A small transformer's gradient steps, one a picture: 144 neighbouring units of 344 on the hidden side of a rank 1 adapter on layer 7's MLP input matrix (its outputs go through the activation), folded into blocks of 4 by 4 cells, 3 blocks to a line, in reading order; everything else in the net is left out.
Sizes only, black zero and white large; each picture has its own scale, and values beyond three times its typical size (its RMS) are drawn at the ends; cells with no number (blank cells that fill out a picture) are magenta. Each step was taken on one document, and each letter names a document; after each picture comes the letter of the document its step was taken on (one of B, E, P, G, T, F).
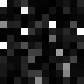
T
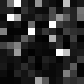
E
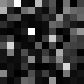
E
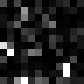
T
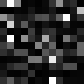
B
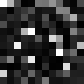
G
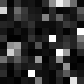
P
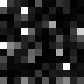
T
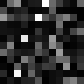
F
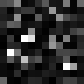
P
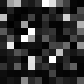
B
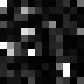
T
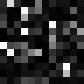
T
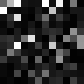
P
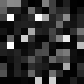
F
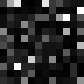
B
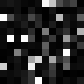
B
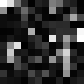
P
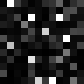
E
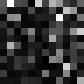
E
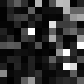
E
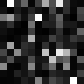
F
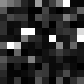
E
